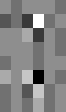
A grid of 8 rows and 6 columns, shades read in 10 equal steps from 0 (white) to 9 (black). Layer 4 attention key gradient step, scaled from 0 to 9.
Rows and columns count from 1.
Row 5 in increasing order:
4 4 4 4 5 5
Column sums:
36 34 35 35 35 36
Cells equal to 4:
22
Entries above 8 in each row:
0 0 0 0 0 1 0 0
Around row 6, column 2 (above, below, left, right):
4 4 3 2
